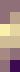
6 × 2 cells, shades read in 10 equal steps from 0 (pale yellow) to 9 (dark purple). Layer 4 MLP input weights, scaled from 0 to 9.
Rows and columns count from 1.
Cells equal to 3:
1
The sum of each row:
10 8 1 4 9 14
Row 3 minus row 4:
-2 -1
